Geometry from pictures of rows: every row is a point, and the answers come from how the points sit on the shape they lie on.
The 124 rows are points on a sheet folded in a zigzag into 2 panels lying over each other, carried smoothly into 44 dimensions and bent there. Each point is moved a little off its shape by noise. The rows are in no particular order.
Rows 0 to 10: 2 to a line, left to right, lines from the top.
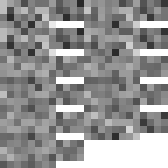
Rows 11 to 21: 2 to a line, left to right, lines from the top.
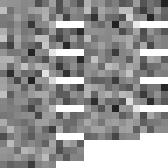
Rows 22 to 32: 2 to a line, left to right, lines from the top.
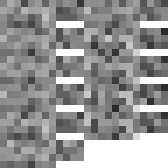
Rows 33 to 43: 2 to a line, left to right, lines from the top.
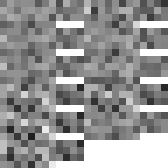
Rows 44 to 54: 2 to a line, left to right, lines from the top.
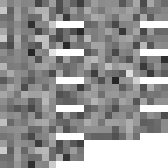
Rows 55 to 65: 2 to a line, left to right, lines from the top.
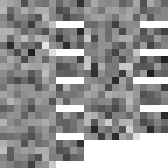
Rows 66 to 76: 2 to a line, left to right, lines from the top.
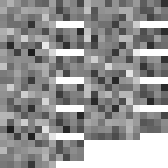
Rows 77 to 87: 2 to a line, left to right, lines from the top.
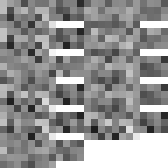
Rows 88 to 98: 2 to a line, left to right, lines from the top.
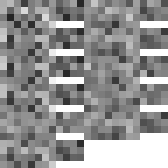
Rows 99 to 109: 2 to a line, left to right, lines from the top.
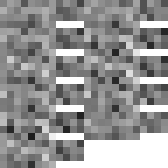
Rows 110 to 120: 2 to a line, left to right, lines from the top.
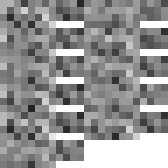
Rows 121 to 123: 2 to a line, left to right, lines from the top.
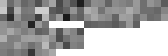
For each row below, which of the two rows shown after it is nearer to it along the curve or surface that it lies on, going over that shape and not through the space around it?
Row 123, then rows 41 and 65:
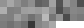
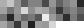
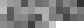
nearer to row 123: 41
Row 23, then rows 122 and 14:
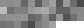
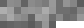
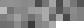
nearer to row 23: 122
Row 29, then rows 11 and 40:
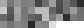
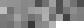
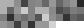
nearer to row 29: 11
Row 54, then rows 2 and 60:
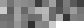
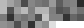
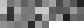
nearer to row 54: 60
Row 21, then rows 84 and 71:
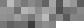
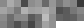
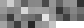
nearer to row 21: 71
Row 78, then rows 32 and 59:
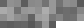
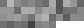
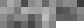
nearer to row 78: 59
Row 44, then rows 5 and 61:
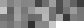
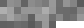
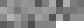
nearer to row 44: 61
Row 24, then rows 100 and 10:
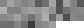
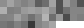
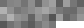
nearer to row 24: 100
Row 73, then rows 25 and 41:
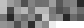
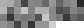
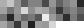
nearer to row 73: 25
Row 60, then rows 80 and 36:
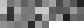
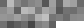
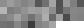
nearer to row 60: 36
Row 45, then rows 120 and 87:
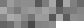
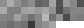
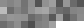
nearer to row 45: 120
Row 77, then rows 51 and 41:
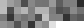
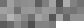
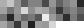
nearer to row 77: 41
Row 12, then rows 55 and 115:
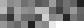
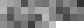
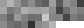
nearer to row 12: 115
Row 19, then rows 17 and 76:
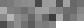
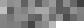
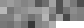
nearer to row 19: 17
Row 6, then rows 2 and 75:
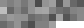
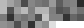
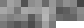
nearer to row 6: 75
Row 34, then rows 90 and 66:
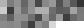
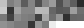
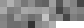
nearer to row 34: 90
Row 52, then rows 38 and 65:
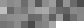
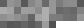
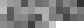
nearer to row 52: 65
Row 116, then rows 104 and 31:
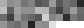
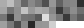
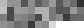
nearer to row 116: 104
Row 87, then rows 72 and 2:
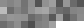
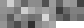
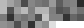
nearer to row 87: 2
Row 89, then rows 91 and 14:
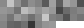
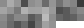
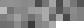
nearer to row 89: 14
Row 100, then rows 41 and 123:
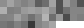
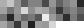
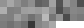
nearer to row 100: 123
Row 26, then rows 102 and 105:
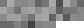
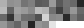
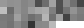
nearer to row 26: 105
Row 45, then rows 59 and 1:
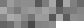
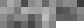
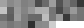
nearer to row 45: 1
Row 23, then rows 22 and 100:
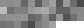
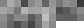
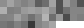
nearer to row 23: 22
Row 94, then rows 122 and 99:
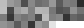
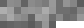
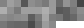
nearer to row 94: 99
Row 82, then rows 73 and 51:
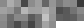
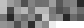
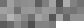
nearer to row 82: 73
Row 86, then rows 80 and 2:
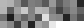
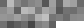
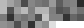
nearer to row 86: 2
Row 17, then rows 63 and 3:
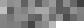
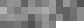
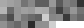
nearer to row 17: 63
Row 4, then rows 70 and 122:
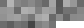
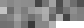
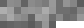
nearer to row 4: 70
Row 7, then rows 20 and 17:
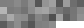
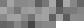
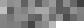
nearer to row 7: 17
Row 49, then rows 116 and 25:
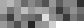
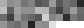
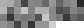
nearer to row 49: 116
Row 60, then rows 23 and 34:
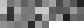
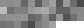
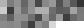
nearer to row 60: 34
